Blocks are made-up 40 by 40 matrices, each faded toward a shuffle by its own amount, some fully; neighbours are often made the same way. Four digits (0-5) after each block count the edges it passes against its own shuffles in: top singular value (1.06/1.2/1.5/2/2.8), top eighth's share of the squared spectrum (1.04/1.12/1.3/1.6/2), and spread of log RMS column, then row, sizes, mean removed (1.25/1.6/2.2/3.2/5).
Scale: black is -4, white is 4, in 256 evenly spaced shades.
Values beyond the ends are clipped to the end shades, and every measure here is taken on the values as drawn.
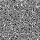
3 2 0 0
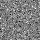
0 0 0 0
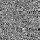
3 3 1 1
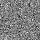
2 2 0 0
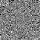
3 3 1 1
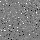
0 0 0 0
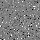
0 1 0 0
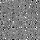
3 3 2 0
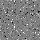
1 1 1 0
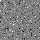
0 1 0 0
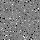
2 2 0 1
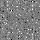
2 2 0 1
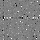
3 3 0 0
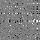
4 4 1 2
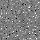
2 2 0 0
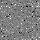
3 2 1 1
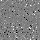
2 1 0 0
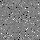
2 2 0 0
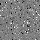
2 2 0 0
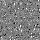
2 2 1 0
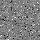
0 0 0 0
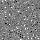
0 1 1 0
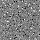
0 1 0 0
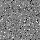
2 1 0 0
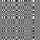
5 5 4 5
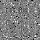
3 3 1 1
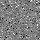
0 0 0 0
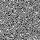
0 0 0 0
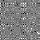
4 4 2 2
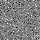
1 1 0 0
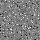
0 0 0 0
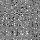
3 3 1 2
